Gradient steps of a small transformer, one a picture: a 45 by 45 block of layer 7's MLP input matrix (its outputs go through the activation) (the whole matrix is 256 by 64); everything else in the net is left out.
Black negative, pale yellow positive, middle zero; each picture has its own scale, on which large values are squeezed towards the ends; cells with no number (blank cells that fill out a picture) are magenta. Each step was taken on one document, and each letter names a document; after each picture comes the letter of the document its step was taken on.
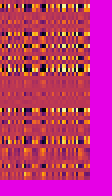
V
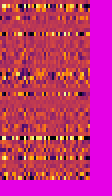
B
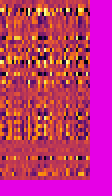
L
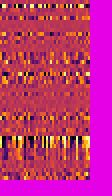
B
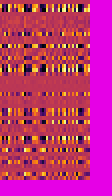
V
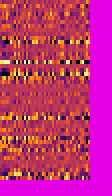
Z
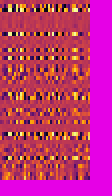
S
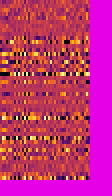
Z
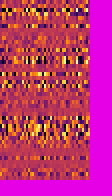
L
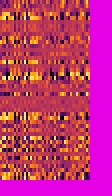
Z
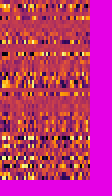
B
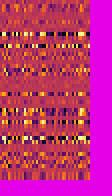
V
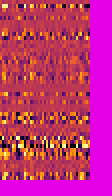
B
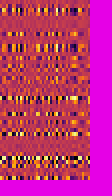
S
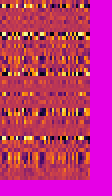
V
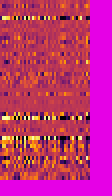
Z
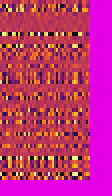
S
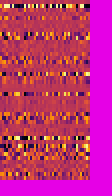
B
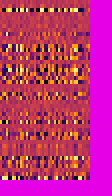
S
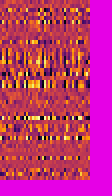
L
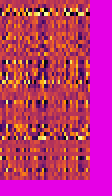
L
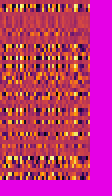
S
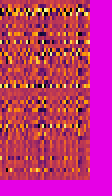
L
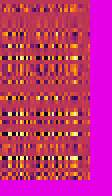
S
